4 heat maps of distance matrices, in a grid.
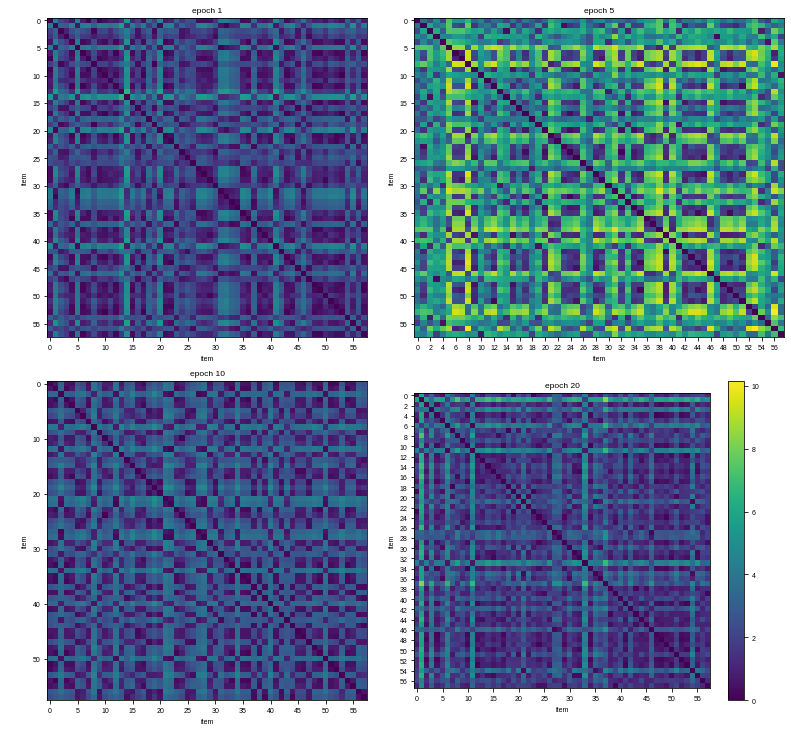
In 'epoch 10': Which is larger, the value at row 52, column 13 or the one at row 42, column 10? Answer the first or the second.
the second
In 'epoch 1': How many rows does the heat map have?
58
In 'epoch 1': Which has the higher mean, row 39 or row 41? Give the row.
41
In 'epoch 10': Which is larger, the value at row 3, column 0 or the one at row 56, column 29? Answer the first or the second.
the second
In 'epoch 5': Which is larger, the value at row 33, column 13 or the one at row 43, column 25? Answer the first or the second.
the first
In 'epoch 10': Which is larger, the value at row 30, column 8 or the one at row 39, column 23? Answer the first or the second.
the first
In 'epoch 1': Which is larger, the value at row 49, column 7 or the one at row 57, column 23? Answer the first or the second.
the second
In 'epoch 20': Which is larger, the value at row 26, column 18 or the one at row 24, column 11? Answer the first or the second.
the second
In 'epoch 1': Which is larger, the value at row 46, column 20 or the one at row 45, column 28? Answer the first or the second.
the second
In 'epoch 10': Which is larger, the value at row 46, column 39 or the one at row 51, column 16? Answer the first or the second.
the first
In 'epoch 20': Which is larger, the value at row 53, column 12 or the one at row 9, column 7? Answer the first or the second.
the second
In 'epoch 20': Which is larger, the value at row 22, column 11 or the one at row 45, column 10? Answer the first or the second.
the first
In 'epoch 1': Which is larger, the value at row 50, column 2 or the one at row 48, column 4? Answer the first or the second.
the first
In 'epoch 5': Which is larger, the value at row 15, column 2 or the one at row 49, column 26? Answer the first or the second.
the second
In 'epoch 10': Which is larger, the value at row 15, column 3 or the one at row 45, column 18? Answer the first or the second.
the first
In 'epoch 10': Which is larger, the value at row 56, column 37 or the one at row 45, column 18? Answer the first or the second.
the second
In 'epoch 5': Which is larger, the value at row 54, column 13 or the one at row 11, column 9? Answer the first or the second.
the first
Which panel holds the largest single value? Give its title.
epoch 5
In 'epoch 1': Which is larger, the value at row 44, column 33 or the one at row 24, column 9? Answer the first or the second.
the first
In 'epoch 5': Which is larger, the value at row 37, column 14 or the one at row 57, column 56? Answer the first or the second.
the second
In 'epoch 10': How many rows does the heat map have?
58
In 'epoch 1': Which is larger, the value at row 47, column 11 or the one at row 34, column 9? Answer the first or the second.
the second
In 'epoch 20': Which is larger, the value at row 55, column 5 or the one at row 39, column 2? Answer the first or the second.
the first
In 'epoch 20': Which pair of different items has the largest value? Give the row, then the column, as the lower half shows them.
37, 1
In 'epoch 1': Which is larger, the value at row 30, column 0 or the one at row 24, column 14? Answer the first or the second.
the second
